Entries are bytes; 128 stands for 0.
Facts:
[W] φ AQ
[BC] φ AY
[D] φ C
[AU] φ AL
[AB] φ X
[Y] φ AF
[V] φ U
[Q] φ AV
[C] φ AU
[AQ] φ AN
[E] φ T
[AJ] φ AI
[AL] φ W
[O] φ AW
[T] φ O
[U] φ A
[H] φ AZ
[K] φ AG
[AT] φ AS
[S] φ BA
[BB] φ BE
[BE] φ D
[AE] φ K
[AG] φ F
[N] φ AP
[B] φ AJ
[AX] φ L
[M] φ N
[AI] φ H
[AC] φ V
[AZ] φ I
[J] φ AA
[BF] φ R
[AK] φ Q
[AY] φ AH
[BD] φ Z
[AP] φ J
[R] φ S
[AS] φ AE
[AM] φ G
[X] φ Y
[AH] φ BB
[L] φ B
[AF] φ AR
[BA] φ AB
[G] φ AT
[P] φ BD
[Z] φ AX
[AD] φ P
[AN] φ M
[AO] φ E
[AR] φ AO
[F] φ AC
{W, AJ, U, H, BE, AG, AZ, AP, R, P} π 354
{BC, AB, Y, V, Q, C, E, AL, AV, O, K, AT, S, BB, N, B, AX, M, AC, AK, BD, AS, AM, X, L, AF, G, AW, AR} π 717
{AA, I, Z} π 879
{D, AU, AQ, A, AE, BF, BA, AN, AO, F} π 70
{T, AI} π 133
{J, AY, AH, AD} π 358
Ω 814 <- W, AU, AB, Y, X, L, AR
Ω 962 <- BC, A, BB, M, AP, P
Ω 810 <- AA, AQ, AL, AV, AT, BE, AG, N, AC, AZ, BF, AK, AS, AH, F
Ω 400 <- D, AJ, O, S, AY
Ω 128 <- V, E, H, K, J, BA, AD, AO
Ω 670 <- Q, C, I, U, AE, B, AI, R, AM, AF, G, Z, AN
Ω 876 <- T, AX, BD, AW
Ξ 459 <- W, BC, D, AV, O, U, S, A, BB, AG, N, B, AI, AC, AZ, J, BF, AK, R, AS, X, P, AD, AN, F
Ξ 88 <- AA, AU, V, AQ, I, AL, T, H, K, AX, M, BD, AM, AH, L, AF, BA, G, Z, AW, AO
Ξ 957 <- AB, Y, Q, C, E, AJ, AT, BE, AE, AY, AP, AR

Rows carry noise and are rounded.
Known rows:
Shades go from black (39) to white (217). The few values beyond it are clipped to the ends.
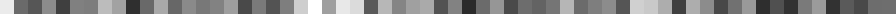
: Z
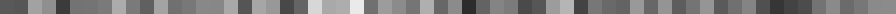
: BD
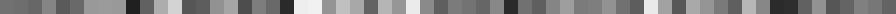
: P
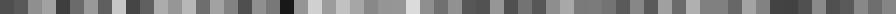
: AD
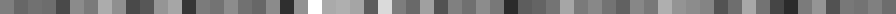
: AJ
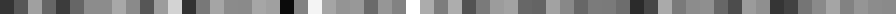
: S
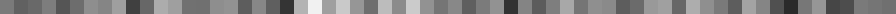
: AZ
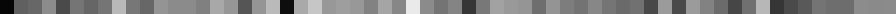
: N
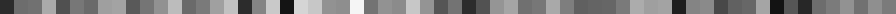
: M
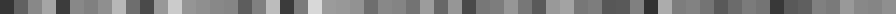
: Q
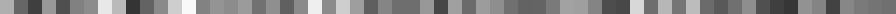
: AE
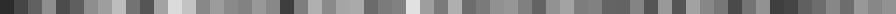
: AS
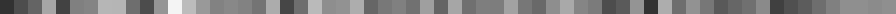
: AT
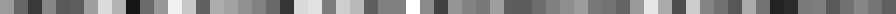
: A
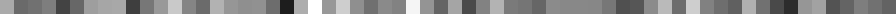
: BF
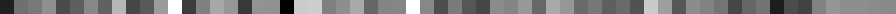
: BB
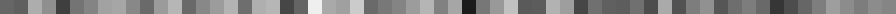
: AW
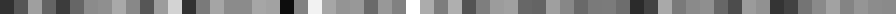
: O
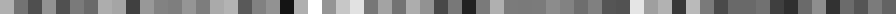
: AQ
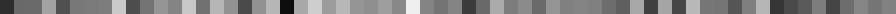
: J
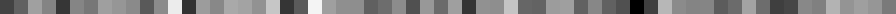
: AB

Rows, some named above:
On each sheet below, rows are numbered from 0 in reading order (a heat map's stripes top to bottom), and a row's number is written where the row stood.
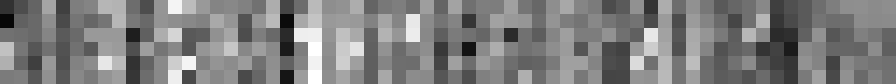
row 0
AT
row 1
N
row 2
P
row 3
AU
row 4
AE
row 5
BE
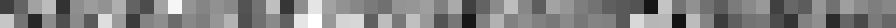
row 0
E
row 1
AA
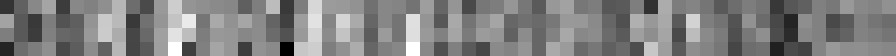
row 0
Q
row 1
F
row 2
AG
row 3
BC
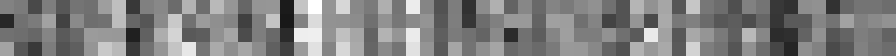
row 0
AN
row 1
C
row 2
P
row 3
F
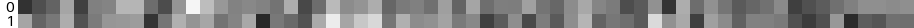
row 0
AT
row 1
H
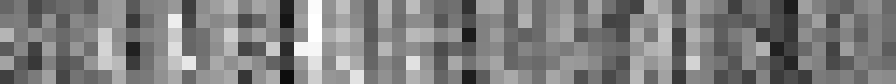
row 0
W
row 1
BE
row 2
T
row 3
AP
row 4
F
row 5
AL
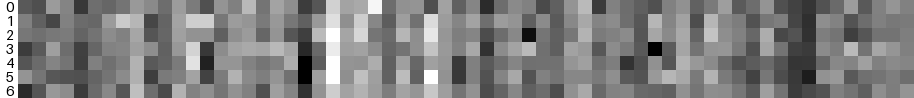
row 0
L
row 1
U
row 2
AI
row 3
X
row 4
AY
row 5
D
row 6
B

